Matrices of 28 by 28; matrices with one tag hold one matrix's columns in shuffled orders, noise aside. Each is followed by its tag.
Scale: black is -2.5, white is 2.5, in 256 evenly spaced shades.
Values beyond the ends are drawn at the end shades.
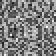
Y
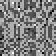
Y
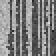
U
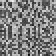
Y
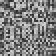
Y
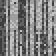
U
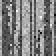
U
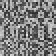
Y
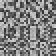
Y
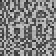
Y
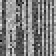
U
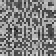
Y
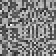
Y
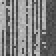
U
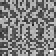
Y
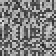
Y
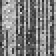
U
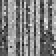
U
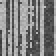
U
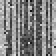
U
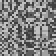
Y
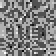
Y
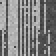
U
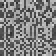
Y
